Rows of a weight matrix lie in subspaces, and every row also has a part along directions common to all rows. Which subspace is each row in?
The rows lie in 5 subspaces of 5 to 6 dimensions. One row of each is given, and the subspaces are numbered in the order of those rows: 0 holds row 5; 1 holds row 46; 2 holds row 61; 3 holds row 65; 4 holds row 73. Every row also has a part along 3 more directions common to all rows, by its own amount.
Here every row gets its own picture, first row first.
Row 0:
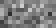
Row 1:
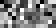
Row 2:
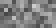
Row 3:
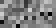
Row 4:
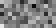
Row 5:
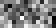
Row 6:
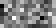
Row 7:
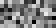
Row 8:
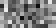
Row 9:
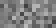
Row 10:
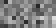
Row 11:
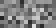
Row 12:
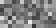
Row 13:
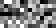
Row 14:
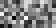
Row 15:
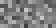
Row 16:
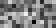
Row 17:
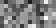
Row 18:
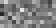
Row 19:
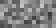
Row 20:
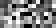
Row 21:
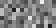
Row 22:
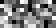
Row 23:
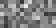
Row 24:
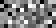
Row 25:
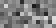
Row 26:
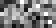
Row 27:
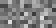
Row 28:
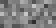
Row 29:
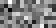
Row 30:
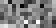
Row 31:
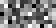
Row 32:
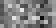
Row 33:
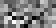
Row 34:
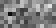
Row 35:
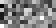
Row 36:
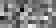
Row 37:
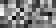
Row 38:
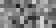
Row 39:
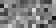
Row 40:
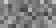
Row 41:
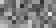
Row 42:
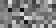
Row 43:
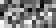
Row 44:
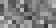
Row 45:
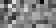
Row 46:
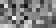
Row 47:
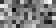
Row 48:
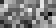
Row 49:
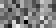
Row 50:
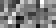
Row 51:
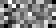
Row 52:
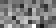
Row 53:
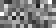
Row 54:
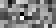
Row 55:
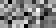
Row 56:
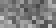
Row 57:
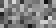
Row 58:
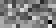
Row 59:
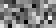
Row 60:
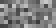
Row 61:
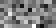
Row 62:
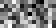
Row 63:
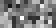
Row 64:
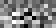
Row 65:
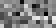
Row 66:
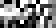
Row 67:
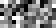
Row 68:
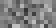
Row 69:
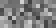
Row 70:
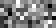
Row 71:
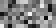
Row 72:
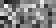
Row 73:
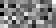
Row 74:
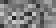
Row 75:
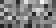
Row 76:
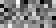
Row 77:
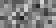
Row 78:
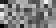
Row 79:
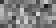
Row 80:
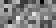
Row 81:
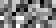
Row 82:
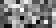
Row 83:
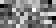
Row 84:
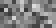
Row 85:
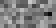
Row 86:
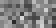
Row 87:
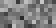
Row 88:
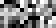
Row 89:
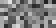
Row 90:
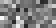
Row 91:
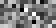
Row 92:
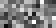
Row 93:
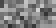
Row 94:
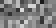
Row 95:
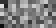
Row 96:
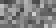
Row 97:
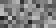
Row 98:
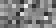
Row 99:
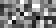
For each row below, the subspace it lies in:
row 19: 2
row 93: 4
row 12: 2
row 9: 1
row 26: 0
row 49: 4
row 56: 1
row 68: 4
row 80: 1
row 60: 3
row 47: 2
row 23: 3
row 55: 3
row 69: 2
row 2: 0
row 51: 1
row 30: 3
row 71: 4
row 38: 0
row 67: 1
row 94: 0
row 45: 1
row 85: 0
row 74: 3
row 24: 0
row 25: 3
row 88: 0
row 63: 0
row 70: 2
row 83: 2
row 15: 3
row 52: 2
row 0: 2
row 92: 4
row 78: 3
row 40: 1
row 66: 0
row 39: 2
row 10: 3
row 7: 4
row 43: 2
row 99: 4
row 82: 0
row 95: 1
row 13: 0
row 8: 1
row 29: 4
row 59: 4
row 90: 1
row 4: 3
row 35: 3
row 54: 4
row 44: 1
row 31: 3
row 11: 2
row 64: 3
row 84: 0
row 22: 2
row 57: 2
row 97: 2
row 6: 0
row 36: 3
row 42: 4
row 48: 2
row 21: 1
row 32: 0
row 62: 1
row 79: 4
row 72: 1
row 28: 4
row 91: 4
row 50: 1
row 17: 3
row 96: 4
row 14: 2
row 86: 0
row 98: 3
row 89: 1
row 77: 1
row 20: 3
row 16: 4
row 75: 2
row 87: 0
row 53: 1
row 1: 0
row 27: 3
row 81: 1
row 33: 3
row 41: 2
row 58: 1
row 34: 4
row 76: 2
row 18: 4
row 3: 2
